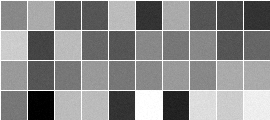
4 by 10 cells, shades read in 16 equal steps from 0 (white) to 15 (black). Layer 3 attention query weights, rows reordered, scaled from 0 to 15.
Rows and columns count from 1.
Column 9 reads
11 10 5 3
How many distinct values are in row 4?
9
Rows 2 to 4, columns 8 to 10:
7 10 9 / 7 5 5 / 2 3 1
